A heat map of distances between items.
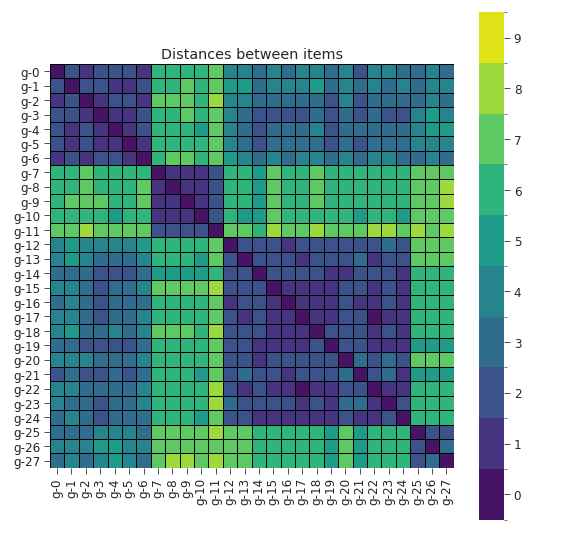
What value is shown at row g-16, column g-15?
1
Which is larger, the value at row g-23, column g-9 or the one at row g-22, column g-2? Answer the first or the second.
the first
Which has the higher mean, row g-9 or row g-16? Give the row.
g-9
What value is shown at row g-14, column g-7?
5
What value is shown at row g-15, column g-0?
4
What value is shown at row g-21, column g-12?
2
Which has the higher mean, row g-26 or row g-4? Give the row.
g-26
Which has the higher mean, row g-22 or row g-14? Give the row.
g-22
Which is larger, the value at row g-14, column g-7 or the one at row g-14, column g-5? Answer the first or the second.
the first
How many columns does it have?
28
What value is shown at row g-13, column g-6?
4
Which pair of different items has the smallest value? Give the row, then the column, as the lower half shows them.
g-22, g-17
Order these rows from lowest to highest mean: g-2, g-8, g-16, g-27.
g-16, g-2, g-27, g-8
